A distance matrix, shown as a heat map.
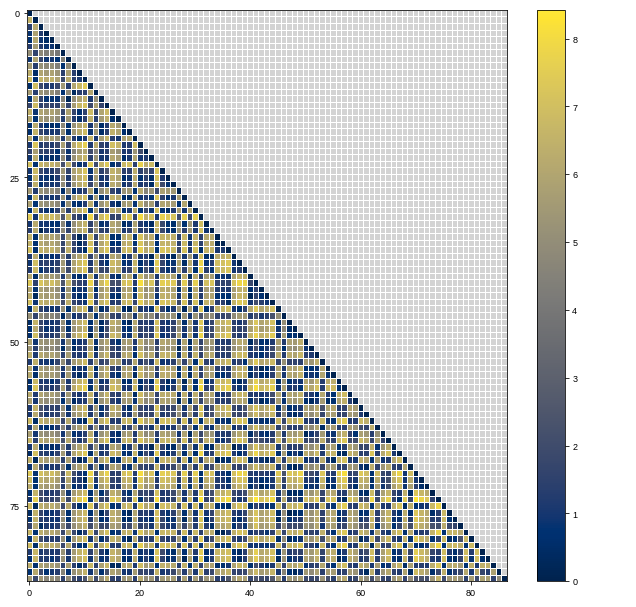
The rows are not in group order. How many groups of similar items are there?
2
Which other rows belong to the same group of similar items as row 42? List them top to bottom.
1, 6, 8, 9, 10, 12, 15, 16, 19, 23, 27, 29, 31, 34, 35, 36, 40, 41, 43, 44, 46, 50, 51, 52, 54, 55, 58, 59, 62, 64, 65, 68, 70, 71, 72, 75, 79, 81, 84, 86
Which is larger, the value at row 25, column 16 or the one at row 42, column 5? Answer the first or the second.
the first
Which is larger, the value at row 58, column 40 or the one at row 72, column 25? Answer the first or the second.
the second
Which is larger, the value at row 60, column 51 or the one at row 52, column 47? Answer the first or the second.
the second
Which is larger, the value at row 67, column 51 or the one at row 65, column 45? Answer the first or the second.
the second
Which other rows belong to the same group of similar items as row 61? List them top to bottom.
0, 2, 3, 4, 5, 7, 11, 13, 14, 17, 18, 20, 21, 22, 24, 25, 26, 28, 30, 32, 33, 37, 38, 39, 45, 47, 48, 49, 53, 56, 57, 60, 63, 66, 67, 69, 73, 74, 76, 77, 78, 80, 82, 83, 85
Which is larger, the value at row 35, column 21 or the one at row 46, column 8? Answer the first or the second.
the first
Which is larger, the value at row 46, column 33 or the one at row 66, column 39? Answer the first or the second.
the first
